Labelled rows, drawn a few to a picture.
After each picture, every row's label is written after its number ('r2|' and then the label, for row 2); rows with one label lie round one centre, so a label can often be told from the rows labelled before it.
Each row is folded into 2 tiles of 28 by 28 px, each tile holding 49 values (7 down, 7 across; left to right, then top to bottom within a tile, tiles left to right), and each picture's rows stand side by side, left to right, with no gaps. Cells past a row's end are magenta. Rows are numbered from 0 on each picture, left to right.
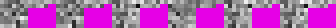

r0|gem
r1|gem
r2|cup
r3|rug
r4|cup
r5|cup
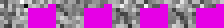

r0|cup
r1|rug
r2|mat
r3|mat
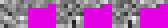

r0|rug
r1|gem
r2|gem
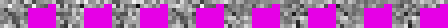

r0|mat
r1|cup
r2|cup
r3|mat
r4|rug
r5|gem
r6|rug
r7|gem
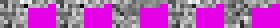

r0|cup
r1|cup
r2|rug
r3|cup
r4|gem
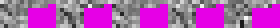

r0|rug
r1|mat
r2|rug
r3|mat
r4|gem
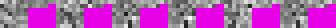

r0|rug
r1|mat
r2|gem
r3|gem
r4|cup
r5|gem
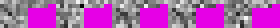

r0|rug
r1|cup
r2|mat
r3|mat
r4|gem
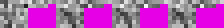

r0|cup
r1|mat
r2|mat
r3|mat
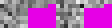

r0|rug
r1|cup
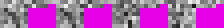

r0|mat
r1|mat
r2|gem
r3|cup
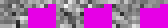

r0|gem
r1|mat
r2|rug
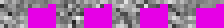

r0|rug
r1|gem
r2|mat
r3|rug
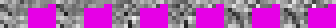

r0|rug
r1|rug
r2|gem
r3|gem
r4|mat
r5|mat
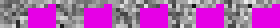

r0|gem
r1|rug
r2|mat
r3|cup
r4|cup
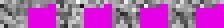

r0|rug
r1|cup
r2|mat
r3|mat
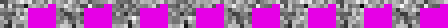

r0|cup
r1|mat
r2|gem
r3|gem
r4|mat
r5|cup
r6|cup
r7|mat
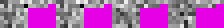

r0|cup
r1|cup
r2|mat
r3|gem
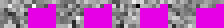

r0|mat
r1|gem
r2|cup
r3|rug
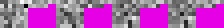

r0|cup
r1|mat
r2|gem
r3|gem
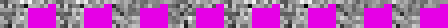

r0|cup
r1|cup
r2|rug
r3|gem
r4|cup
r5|cup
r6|rug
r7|rug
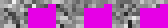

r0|mat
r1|rug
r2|gem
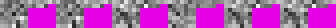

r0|gem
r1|gem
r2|mat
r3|rug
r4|mat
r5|mat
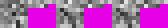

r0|gem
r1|mat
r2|mat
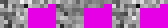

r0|cup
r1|rug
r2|cup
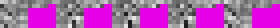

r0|rug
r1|gem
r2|gem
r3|gem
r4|rug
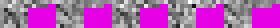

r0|mat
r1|rug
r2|mat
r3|cup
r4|rug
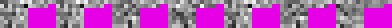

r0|cup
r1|cup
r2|gem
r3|mat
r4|cup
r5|gem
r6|rug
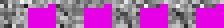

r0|cup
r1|rug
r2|mat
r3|mat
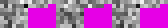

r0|cup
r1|mat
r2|cup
